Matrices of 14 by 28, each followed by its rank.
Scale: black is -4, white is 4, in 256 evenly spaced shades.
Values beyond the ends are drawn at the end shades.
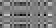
one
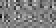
three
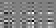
one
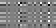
one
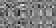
three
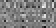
three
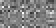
three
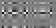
one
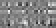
three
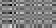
one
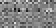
three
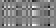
one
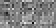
three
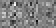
three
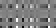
one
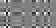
one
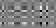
one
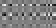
one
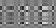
one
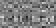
three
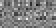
three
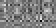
three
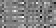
three
